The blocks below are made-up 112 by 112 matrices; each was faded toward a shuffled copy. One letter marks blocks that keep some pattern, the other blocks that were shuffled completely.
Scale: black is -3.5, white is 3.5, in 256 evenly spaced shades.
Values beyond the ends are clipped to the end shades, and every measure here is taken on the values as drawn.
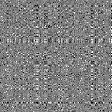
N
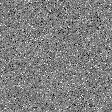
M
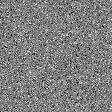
M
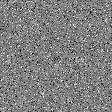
M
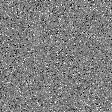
M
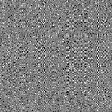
N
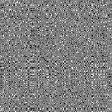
N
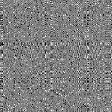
N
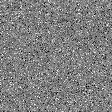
M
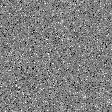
M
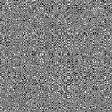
N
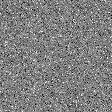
M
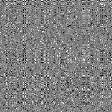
N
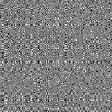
N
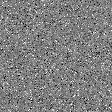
M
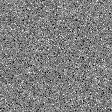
M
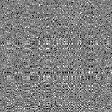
N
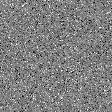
M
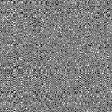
N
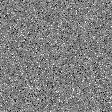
M
